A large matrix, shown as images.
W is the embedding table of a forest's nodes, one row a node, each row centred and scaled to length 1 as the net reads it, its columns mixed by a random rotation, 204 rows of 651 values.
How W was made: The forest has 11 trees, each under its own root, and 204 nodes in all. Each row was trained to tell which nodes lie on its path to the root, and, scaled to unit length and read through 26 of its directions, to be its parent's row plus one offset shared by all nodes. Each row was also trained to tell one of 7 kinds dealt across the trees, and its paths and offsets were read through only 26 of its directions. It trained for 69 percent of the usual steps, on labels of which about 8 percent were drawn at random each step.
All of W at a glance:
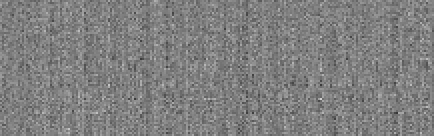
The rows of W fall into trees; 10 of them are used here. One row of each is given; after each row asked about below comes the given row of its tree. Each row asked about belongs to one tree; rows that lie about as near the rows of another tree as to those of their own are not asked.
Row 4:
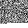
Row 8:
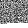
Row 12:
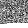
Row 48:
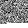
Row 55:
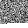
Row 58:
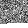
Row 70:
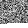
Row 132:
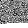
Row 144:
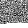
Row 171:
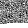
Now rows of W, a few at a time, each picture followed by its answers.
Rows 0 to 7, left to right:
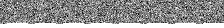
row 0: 4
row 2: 4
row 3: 12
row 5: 8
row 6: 70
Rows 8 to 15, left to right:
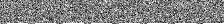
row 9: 48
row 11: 144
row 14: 55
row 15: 55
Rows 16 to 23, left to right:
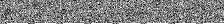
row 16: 48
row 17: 132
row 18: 8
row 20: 8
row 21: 8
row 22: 55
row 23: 144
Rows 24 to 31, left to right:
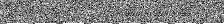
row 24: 132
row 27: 171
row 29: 8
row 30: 12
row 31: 8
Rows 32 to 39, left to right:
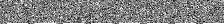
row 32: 8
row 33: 132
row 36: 4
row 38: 58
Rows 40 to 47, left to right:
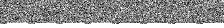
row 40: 58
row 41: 55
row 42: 55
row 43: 8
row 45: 55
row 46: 58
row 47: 55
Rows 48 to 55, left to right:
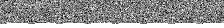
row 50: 171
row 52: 8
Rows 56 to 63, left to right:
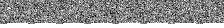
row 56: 70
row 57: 132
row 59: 4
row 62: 48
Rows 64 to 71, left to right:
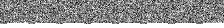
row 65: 8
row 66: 4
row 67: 4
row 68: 70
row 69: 171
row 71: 58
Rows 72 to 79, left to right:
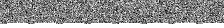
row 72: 58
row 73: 132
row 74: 48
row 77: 55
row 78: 8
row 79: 12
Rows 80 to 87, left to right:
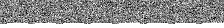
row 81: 12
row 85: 144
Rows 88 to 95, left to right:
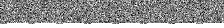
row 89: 8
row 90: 48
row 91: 55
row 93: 8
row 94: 55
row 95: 48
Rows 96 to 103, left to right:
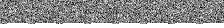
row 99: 8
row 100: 4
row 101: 8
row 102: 171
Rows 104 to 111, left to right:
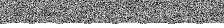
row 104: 12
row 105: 4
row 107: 8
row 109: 132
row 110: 70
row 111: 8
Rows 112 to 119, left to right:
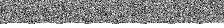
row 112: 70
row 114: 144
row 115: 4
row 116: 70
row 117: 55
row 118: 8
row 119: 4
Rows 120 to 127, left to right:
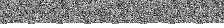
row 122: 58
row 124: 132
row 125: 144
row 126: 58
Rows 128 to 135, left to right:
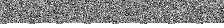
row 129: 55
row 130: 8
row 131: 48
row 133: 58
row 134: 171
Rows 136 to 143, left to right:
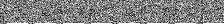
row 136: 55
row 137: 144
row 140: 144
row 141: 70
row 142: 4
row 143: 58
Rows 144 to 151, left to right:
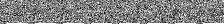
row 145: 58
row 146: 58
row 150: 48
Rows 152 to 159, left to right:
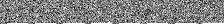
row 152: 70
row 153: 58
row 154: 70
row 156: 55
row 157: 48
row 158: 48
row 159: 4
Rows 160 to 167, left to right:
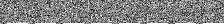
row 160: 4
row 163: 8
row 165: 58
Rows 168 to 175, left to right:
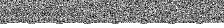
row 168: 55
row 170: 55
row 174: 4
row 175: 48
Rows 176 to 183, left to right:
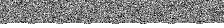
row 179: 48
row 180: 70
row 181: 144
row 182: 144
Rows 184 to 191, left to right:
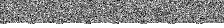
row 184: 55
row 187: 58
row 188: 58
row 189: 55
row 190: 4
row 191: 144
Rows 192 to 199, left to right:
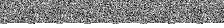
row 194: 4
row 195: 55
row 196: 8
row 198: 171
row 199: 55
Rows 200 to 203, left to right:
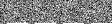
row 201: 55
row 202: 55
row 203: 171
